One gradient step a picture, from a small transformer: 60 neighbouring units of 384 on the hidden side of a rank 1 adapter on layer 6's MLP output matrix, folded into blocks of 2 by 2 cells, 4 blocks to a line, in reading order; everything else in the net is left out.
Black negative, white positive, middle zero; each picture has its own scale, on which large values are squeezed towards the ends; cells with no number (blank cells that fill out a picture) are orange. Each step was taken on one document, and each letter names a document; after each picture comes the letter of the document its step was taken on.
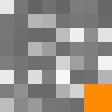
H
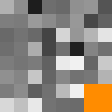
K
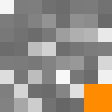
K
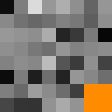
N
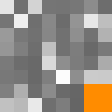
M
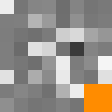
H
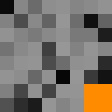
M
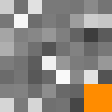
M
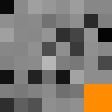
N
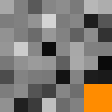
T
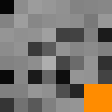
K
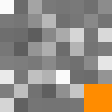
K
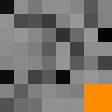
N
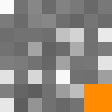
H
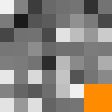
N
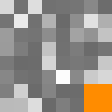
M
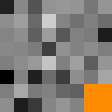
N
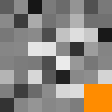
H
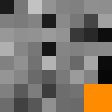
M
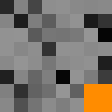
T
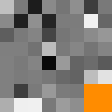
M
